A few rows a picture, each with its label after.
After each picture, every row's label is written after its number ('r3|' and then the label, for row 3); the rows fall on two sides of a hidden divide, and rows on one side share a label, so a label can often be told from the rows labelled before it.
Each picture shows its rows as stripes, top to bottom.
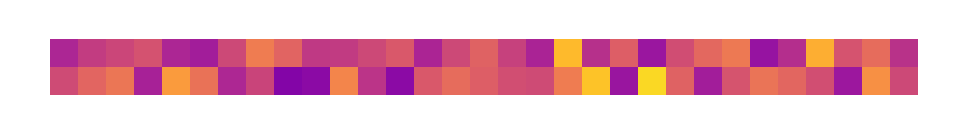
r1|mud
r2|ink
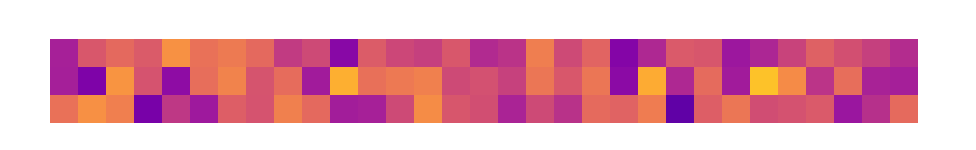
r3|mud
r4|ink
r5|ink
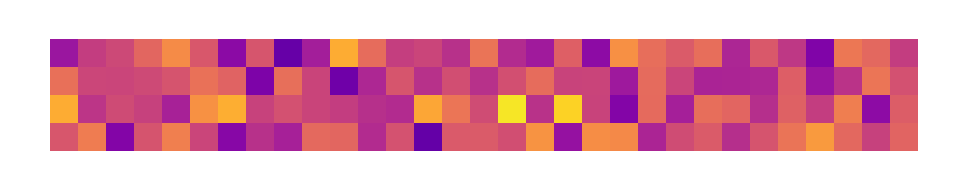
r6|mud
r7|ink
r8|ink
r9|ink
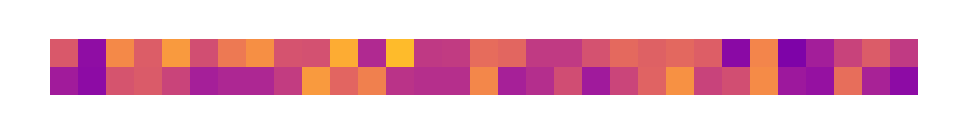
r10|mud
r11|mud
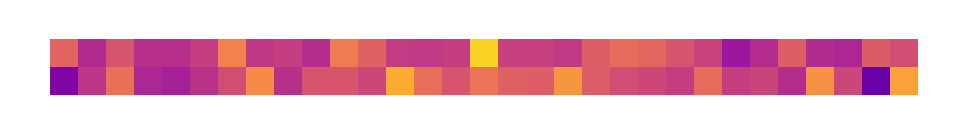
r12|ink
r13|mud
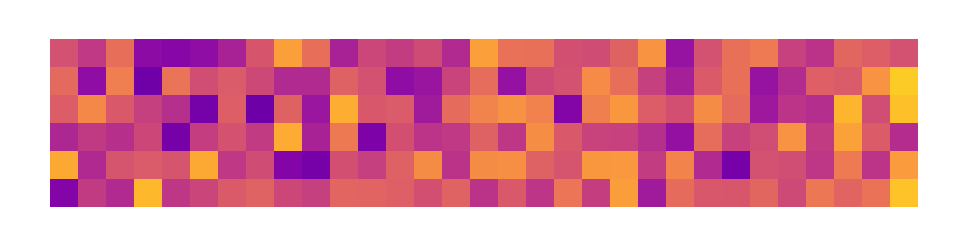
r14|ink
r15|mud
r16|ink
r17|ink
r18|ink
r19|mud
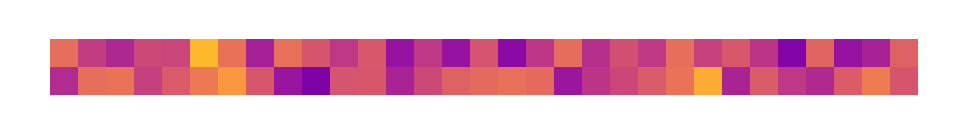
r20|mud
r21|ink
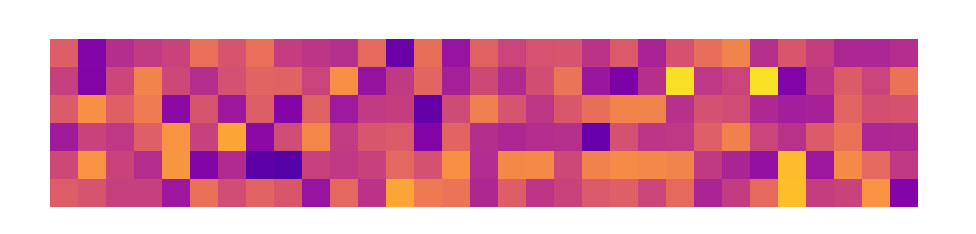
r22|mud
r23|mud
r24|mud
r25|mud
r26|ink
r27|ink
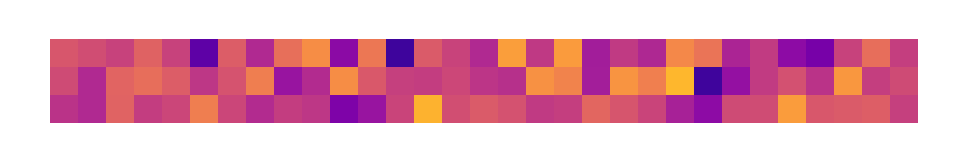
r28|mud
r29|mud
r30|ink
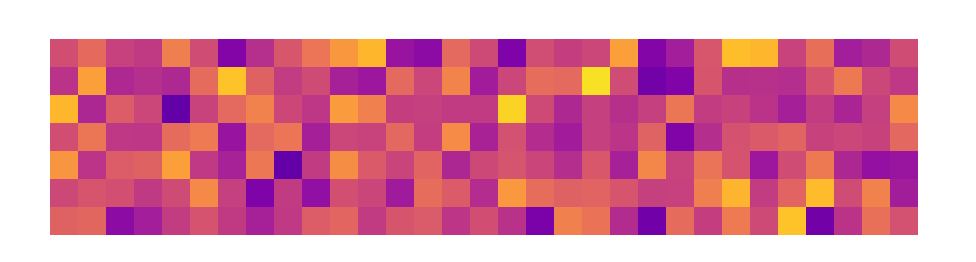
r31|mud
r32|ink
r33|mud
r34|ink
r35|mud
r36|ink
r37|ink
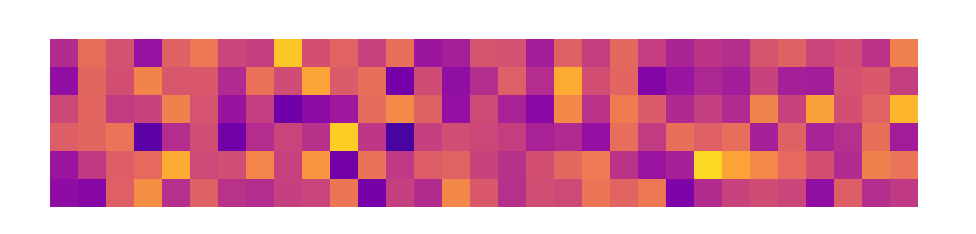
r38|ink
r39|mud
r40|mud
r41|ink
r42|mud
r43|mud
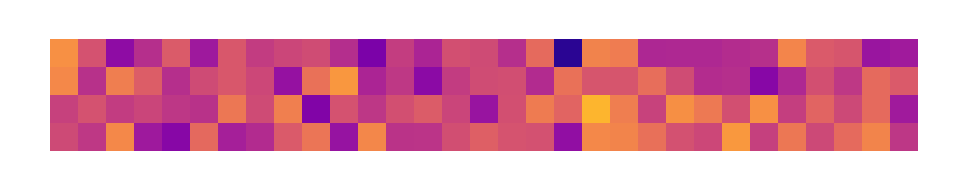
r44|ink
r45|mud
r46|ink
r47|ink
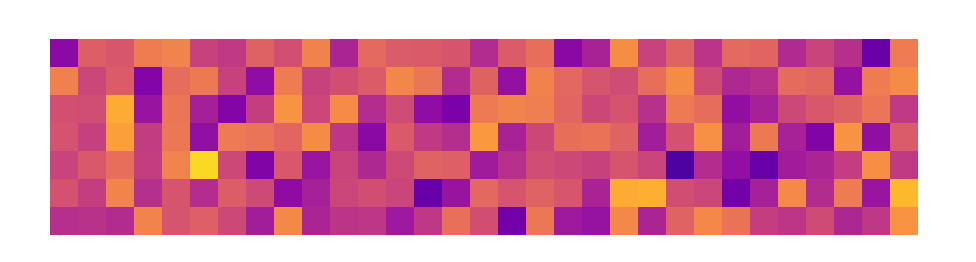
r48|mud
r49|ink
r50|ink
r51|mud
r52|ink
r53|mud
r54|mud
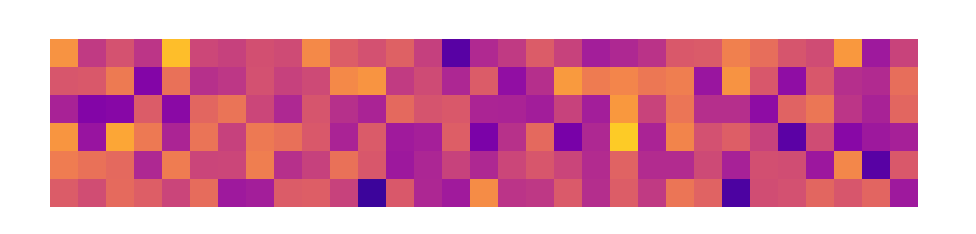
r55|mud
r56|mud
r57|mud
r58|mud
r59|mud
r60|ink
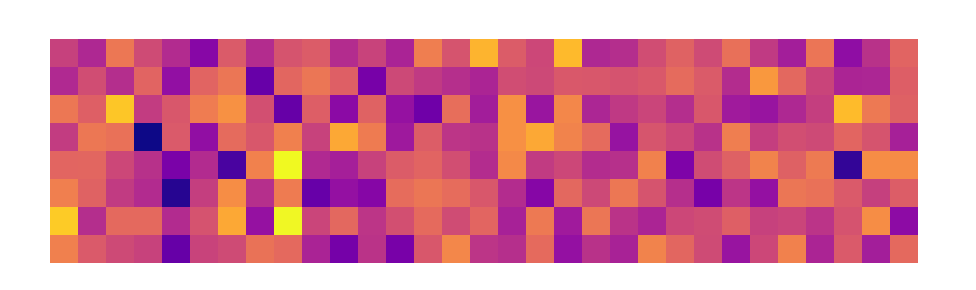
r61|mud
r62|ink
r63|mud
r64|ink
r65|ink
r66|ink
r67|ink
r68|ink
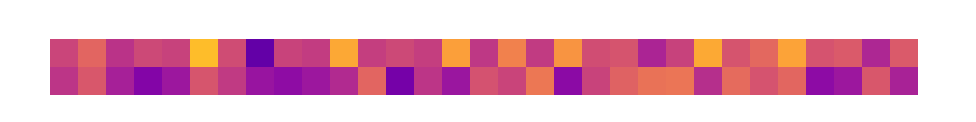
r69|ink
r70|ink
